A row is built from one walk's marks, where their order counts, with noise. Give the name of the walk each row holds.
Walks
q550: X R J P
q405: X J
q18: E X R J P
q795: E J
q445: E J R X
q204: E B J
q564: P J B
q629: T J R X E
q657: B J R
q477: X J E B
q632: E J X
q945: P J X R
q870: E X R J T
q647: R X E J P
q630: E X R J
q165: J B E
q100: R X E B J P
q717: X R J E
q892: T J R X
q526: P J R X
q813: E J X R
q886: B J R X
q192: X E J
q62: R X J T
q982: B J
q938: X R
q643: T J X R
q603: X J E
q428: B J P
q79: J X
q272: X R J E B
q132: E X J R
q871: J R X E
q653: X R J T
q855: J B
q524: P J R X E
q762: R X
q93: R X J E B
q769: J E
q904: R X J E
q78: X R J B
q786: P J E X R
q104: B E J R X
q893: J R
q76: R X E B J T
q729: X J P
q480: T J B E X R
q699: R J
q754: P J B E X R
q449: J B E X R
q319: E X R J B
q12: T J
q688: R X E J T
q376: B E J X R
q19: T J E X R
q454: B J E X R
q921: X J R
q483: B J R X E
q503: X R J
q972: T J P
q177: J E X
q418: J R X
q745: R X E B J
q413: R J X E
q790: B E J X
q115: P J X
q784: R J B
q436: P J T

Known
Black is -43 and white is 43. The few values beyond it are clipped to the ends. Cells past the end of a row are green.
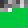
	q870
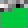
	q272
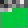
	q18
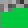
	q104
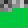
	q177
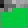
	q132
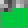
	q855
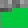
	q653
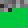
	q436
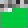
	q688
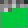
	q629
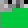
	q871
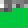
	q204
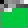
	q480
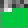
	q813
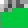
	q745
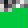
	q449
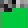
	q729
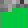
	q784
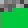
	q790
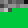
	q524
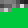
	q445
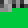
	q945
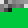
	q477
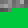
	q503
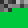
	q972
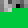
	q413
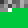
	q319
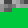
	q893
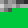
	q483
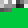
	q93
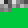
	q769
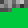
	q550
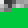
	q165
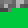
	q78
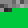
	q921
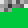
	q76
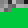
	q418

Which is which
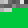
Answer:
q647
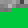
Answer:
q699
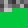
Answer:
q632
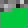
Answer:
q717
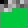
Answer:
q19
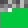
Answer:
q630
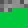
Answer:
q12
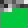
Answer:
q754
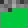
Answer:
q892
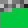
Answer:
q376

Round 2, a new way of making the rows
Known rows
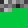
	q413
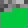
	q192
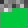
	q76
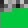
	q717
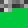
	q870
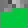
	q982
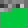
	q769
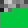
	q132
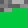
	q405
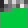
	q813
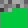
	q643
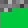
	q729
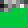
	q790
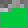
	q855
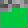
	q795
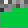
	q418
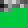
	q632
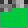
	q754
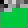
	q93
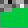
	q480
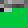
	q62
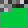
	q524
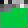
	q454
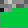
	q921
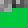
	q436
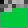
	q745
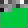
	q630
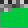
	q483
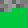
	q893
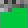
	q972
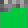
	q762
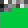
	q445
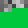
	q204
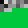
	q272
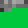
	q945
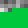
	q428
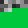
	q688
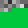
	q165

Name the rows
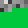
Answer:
q892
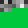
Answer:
q449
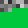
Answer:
q19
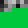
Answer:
q904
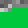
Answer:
q564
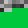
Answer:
q653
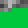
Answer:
q115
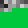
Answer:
q477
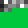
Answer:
q104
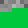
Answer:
q657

